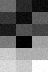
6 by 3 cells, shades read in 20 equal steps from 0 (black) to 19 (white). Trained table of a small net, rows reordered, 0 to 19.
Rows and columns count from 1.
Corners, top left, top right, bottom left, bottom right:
8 1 16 19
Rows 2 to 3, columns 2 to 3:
1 7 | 6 5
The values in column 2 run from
0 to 15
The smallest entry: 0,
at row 4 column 2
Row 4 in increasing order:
0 9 12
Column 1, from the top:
8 4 2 9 15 16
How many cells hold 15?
2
